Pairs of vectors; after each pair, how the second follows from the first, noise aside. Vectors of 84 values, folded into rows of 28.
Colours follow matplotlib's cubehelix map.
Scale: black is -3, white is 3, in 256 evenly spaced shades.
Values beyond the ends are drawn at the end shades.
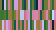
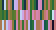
copied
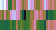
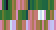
wrapped around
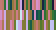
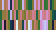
shuffled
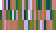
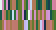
copied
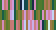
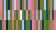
shuffled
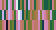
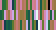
reversed
